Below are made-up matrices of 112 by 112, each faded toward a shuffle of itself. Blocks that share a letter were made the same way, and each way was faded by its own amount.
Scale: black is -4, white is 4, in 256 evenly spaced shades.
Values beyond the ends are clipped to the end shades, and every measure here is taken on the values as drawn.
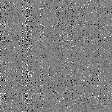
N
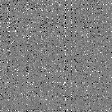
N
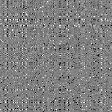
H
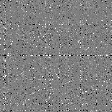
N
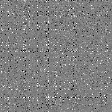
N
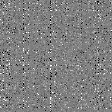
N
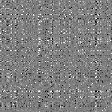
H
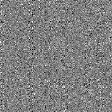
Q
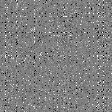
N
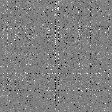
N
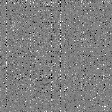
N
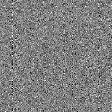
Q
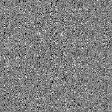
Q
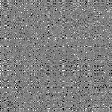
H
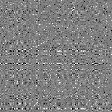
H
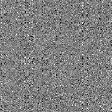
Q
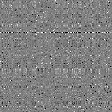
H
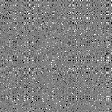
H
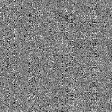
Q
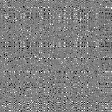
H
